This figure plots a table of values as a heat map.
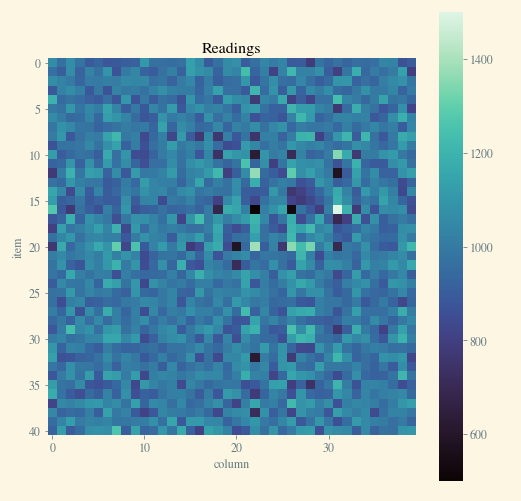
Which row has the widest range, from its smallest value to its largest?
16
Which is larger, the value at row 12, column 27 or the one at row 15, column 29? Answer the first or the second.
the first
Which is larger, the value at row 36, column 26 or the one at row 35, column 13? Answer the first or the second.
the second
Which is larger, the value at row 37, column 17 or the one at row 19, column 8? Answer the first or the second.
the first
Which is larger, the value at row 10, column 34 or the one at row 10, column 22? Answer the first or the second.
the first
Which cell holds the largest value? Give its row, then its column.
16, 31
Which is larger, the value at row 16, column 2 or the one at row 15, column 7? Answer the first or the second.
the second
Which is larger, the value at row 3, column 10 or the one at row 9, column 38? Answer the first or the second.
the second
